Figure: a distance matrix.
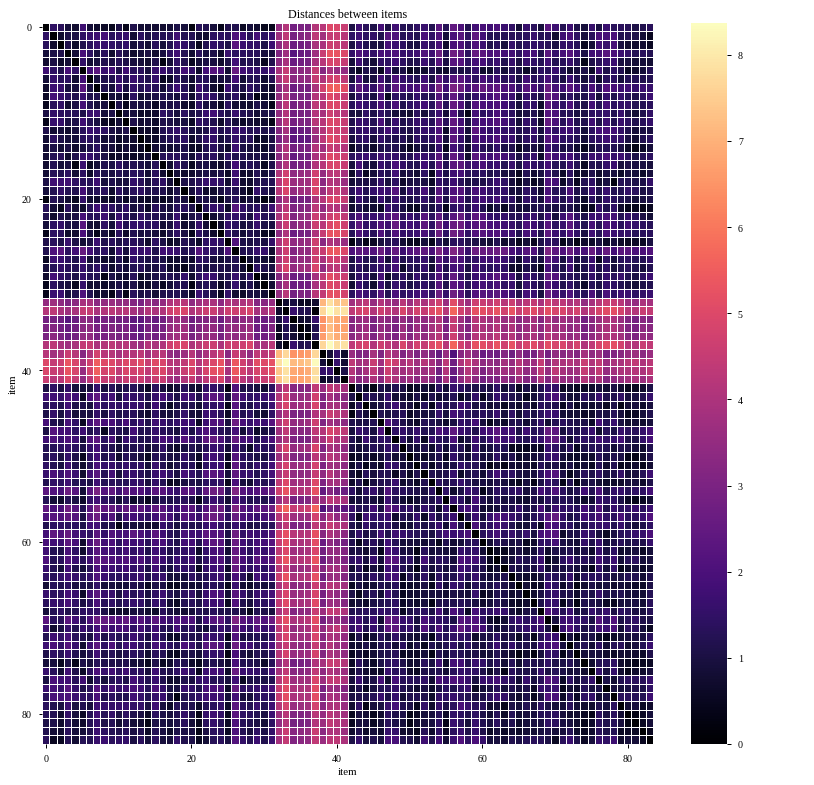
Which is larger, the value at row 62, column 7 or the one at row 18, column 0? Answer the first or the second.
the first
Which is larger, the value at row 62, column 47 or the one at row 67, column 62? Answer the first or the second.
the first
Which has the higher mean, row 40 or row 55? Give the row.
40
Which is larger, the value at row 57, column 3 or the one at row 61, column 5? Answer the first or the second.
the first
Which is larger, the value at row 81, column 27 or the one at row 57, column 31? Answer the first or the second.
the second
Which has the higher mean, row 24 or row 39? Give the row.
39
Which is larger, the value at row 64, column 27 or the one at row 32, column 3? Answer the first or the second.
the second
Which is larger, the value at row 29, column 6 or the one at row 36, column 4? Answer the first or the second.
the second
